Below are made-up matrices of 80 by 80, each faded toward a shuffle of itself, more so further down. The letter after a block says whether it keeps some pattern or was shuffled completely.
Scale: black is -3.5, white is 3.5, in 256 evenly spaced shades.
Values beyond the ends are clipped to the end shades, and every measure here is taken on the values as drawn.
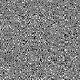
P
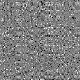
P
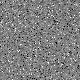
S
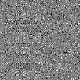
P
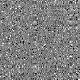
P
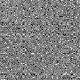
P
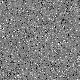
S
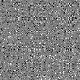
P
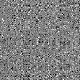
P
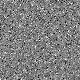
S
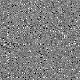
P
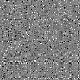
P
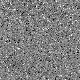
S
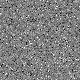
S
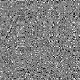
P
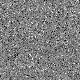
S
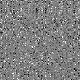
P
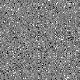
P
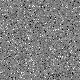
S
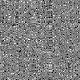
P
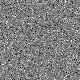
S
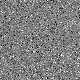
S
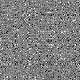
P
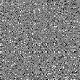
P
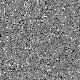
S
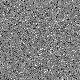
S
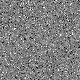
S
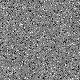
S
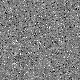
S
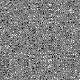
P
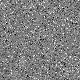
S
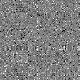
P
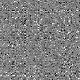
P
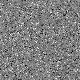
S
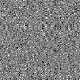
P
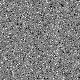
S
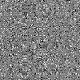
P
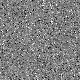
S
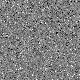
S
